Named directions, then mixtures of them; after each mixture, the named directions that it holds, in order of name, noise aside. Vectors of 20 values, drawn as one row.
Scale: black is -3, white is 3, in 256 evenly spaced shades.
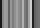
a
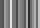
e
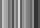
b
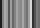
a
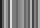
a, e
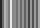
a, e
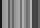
a, b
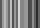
b, e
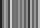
a, e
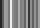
a, e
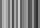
b, e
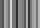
e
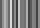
b, e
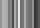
b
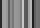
a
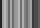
a, b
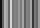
a, e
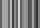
b, e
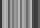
a, b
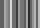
e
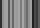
a, b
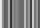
a, e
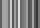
b, e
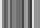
a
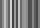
b, e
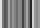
a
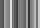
e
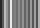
a, e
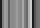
a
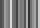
e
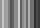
b, e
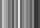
b
